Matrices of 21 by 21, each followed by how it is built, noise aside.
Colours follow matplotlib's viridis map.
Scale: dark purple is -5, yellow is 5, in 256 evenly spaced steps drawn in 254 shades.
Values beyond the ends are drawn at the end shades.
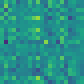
low rank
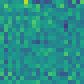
low rank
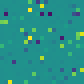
sparse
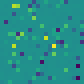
sparse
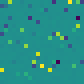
sparse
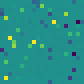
sparse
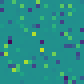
sparse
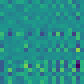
low rank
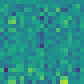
low rank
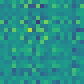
low rank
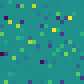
sparse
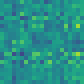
low rank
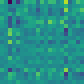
low rank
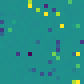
sparse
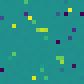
sparse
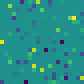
sparse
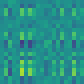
low rank
